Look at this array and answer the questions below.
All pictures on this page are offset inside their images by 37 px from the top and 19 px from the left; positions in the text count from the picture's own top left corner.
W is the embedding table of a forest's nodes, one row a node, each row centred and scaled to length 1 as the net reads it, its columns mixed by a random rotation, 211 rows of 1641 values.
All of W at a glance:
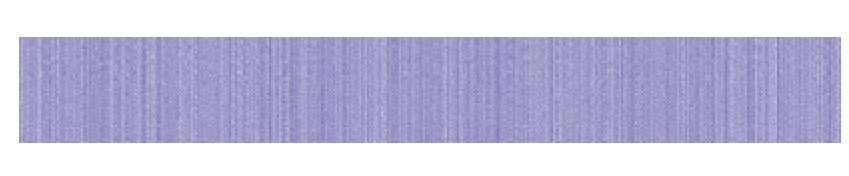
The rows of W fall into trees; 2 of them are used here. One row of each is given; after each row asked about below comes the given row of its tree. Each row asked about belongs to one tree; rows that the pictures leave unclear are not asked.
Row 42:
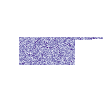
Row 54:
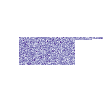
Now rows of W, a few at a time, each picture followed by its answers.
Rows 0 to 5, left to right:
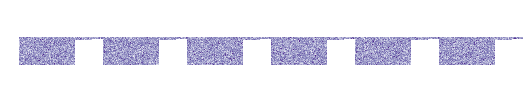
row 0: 42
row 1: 42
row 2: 54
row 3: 54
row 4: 42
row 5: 54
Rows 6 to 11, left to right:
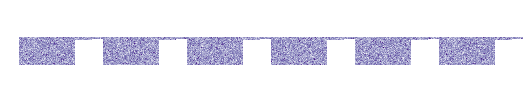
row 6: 54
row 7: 54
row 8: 54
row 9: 54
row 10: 42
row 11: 54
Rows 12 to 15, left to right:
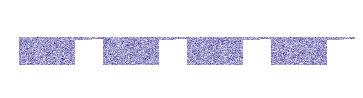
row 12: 54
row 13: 54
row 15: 54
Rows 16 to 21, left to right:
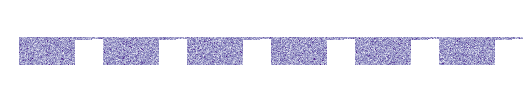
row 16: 54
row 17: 42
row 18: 42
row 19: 54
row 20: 42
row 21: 42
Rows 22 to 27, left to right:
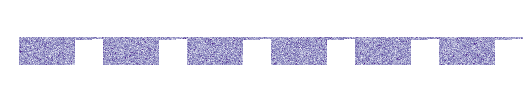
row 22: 42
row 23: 54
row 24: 42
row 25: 42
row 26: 54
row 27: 54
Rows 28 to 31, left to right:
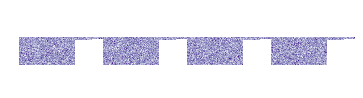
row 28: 54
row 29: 54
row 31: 42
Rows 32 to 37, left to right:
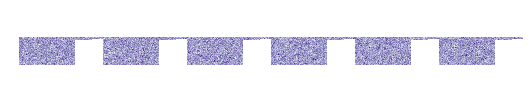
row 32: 54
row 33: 42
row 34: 42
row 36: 54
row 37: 54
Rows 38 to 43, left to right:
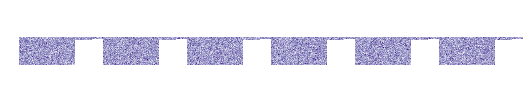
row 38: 42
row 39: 54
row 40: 54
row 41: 54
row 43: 54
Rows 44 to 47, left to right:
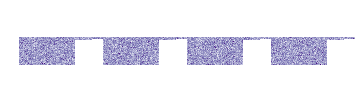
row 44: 54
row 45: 42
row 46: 42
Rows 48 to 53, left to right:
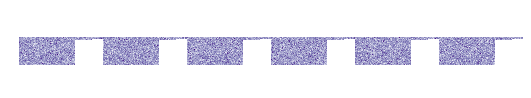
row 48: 54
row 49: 42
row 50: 42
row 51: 42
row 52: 54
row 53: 42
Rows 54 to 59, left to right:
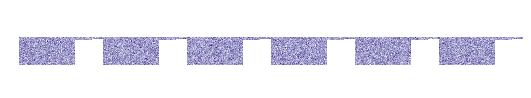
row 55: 54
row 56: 54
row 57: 54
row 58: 42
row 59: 54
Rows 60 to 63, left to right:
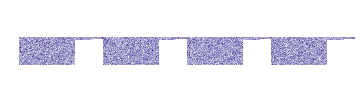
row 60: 42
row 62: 54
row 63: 54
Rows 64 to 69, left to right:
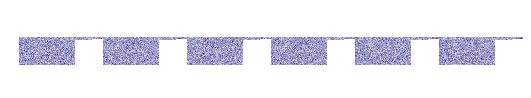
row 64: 54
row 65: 54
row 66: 42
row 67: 54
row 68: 54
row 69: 54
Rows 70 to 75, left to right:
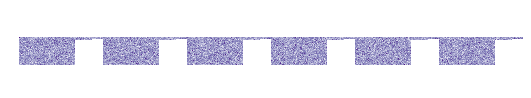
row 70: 42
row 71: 54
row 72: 54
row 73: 54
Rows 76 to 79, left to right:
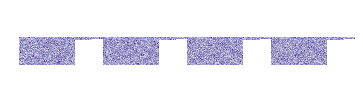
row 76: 42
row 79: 54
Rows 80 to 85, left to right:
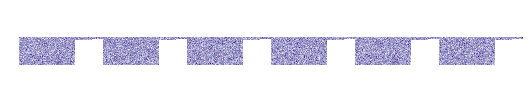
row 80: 42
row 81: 54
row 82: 54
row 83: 42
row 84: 42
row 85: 42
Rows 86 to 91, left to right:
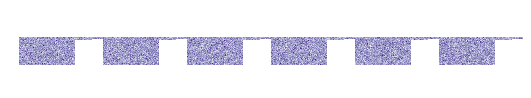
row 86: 54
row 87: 54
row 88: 54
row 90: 54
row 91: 54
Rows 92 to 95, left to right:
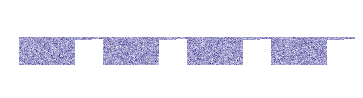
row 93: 42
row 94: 54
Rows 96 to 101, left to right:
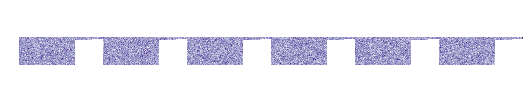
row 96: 54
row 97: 42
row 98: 42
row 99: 54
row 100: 54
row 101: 42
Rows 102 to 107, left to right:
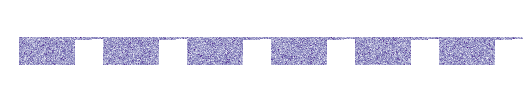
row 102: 54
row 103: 42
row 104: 42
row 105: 42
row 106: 54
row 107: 42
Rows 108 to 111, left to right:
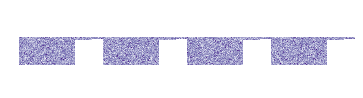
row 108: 54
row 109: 42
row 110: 54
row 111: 54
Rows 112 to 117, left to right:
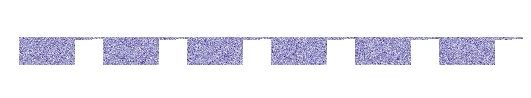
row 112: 42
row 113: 42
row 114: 42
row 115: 42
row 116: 54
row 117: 54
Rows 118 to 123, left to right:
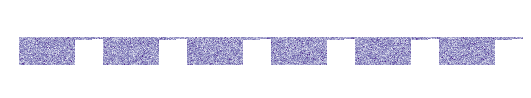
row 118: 42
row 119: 42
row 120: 54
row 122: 42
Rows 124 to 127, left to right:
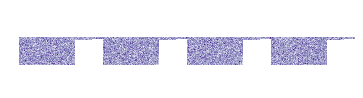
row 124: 54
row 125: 42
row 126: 42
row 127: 54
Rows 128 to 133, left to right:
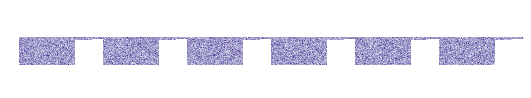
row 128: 54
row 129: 54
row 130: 54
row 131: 54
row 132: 54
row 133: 42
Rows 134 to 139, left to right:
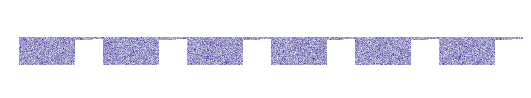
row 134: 42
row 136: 42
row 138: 54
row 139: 42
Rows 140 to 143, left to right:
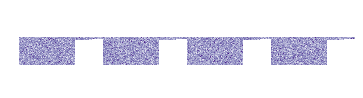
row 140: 42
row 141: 54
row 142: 42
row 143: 54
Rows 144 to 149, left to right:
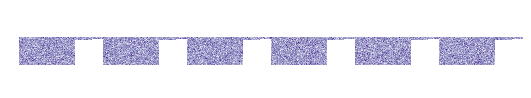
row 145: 54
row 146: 42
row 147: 42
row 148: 54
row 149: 42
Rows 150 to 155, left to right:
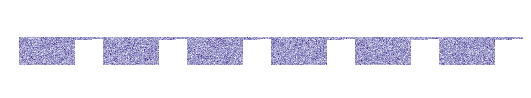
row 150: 54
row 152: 42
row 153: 54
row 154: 54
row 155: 42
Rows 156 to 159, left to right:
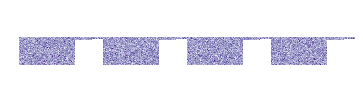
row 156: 42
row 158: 42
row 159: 54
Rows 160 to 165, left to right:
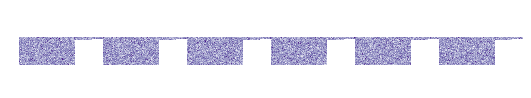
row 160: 54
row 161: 54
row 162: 42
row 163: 42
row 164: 54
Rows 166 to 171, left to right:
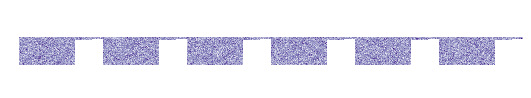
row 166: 42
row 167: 54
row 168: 42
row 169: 54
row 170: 42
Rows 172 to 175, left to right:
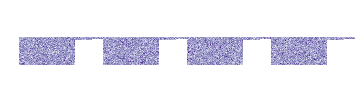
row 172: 42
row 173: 42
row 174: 42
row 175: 54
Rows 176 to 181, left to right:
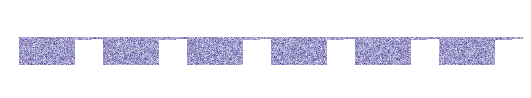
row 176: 54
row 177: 54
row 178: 54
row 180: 54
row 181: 42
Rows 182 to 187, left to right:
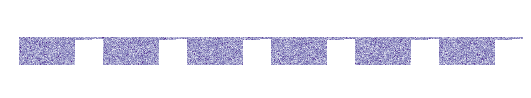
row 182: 42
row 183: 42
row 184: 54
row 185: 54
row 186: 42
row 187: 54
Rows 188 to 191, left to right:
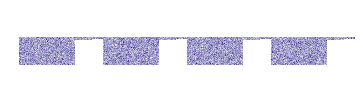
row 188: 54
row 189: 42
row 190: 54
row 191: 42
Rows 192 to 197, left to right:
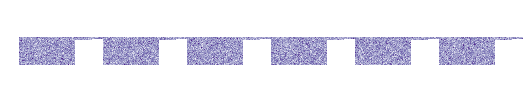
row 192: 54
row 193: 42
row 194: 54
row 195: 54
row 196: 54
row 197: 54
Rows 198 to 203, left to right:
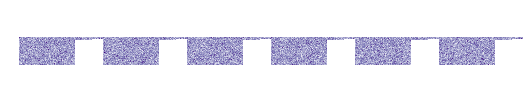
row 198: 42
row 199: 42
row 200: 54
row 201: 42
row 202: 42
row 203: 54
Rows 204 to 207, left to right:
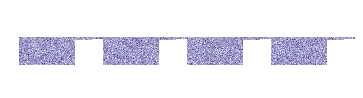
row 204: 54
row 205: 42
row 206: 42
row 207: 42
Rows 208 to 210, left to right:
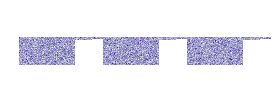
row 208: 54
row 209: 54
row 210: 54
